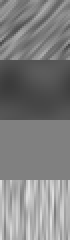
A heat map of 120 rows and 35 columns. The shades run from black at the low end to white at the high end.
The table splits into 4 rows of 1 panel. Panel 1,1: middling, slanting up to the right. Panel 2,1: low, smooth, faint in contrast. Panel 3,1: middling, flat. Panel 4,1: high, streaked downward.
